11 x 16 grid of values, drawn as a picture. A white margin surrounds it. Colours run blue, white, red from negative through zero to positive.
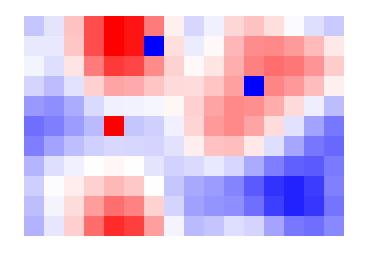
Calmest part: centre. Grain: blotchy. Histogram: bell-shaped. Lone odd cells: 3, 1 higher and 2 lower than their neighbours.
